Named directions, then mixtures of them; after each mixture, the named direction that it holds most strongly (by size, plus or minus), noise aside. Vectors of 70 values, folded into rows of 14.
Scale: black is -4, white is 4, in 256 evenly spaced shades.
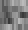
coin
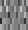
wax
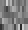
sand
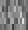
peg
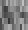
coin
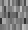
wax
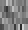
sand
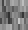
coin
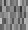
wax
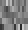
sand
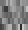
sand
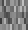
wax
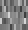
wax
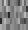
wax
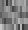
sand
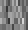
peg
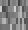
peg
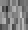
peg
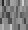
wax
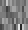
sand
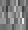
peg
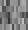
coin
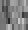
coin
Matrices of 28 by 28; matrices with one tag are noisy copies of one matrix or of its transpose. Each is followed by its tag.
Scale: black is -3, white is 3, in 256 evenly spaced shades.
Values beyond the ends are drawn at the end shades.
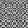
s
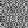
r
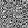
r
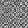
s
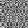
r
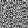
r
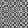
s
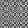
s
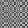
s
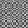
s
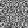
r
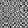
s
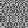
r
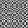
s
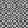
s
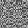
r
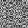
r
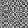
s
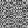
r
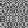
r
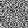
r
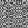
r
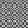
s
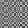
s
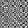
s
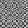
s
